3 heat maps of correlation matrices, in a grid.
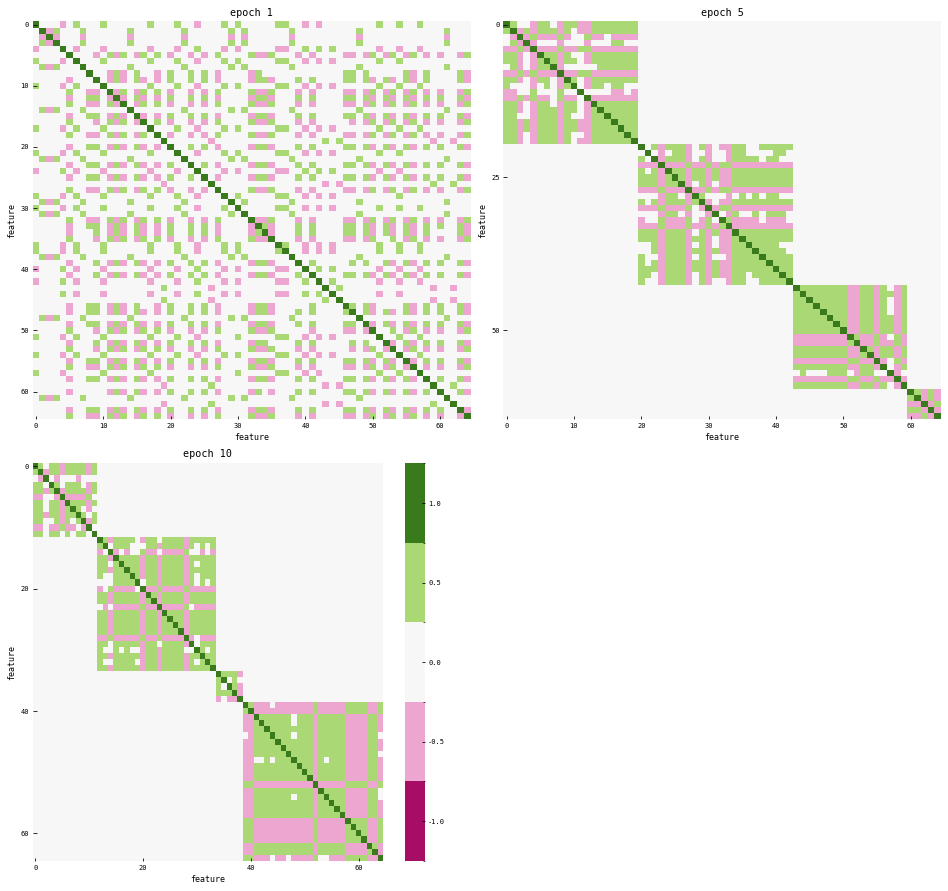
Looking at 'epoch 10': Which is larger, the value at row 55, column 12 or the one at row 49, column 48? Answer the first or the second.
the second
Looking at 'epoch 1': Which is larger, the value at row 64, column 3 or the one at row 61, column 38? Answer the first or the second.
the second
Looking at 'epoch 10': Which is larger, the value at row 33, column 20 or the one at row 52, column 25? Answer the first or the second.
the second
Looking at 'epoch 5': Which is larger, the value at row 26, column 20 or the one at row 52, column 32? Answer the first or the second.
the first
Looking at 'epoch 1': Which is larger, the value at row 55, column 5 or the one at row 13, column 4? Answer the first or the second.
the second
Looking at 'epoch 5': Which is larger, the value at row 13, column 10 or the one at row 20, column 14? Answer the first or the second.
the first
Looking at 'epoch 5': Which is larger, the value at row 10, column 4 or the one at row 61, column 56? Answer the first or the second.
the second
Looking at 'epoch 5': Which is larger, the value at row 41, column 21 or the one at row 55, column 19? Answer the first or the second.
the first
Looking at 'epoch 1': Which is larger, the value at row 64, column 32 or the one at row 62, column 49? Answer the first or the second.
the first
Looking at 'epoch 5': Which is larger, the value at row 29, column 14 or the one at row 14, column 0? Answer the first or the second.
the second
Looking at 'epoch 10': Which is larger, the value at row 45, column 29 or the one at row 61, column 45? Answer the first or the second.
the first
